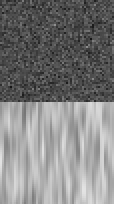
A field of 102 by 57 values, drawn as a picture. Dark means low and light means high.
The table splits into 2 rows of 1 panel. Panel 1,1: low, fine-grained. Panel 2,1: high, streaked downward.
